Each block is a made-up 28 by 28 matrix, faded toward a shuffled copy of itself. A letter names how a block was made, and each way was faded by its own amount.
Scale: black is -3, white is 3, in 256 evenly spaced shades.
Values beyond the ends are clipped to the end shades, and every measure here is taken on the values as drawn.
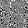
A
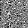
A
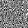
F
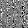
A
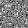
F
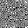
F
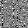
A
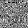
F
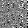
A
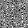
A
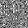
F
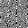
A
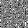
A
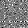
F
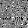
F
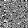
F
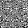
F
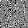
A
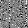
A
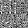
F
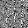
A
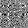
F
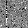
A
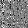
A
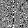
A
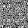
F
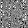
A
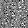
A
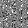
A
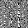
A
